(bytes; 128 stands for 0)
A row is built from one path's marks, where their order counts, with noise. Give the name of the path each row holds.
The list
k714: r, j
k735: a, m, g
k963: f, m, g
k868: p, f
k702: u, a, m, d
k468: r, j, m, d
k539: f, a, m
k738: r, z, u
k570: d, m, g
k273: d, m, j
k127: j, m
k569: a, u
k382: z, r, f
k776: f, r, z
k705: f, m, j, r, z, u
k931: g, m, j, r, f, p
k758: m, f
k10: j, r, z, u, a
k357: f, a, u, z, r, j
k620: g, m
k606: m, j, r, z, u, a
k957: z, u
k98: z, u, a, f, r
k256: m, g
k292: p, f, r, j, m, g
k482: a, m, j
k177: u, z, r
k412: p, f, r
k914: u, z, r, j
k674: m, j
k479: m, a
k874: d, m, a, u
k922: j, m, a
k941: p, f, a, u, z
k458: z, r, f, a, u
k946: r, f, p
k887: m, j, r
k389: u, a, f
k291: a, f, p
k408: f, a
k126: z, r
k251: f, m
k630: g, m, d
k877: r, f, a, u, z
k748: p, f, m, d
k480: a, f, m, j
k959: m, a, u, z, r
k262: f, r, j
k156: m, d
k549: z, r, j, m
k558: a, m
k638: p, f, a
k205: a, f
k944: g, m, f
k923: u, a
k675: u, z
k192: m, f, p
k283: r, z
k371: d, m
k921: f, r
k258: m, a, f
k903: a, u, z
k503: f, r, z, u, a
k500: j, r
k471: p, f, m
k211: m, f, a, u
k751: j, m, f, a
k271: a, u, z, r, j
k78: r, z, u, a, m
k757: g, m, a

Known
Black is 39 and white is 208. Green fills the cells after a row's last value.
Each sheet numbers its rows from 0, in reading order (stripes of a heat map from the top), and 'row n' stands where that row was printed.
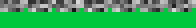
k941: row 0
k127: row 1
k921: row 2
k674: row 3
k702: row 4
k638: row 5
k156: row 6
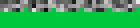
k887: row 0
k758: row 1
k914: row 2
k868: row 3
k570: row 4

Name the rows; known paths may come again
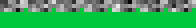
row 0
k921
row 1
k468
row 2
k458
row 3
k98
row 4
k957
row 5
k702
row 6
k156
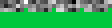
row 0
k371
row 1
k480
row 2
k675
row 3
k271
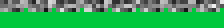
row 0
k412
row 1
k408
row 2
k674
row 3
k923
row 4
k127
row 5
k211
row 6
k479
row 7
k500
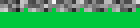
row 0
k389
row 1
k273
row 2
k877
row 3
k941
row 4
k482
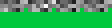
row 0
k959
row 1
k714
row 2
k620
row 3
k757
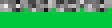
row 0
k126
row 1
k963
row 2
k922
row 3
k382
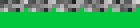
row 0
k751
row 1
k705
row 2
k914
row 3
k357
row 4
k291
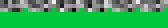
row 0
k868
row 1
k570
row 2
k758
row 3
k251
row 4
k874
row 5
k549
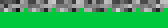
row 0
k256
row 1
k262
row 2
k776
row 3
k638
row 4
k887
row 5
k946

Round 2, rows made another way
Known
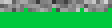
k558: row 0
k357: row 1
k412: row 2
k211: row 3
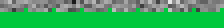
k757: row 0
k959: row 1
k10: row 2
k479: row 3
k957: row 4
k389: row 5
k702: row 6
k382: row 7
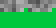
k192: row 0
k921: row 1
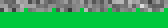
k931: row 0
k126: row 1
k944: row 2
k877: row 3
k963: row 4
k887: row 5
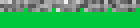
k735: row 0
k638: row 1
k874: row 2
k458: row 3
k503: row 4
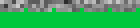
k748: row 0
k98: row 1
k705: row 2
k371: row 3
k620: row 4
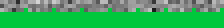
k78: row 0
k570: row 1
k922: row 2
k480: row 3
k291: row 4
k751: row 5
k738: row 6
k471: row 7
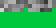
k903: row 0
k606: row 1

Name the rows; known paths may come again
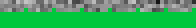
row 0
k251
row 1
k127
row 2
k177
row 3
k205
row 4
k480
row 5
k10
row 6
k271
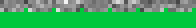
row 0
k941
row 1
k569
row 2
k874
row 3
k674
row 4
k539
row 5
k412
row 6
k776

